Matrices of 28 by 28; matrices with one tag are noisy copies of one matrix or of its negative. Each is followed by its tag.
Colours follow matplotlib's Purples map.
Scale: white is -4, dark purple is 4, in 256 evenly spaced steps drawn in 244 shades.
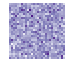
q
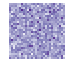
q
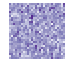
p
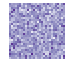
q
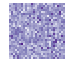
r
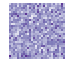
p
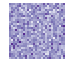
q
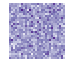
q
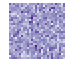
p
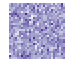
p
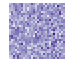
r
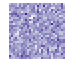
p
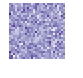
r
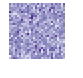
p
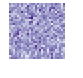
p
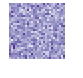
q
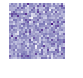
p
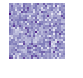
r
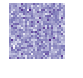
q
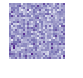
q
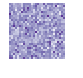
r
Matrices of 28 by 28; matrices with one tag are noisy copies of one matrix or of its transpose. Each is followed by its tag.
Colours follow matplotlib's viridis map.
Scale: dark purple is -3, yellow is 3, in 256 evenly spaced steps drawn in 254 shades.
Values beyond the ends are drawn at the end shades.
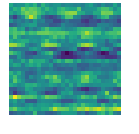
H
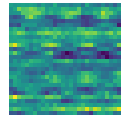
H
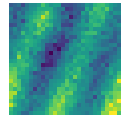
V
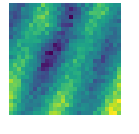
V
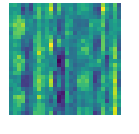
H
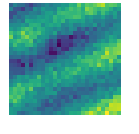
V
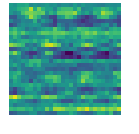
H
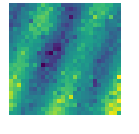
V
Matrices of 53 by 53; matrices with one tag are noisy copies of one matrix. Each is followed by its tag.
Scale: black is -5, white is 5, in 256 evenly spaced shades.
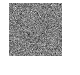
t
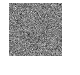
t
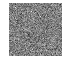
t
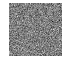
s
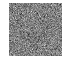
t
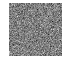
s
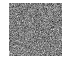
s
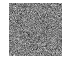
t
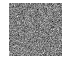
s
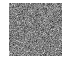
s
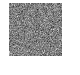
s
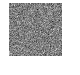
s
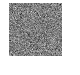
t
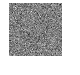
t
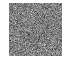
t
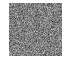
s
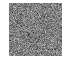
t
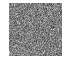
s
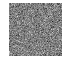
s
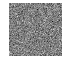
s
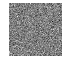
s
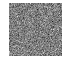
s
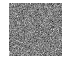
s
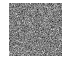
s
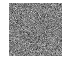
t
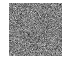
t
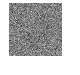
t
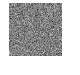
s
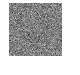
t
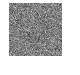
t
